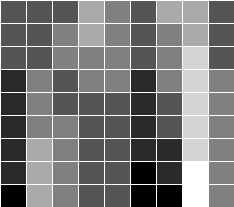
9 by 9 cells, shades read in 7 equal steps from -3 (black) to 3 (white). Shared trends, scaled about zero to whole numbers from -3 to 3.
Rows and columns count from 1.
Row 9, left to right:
-3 1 0 -1 -1 -3 -3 3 0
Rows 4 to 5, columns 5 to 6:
0 -2 / -1 -2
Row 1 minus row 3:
0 0 -1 1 0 0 1 -1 0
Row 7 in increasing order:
-2 -2 -2 -1 -1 0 0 1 2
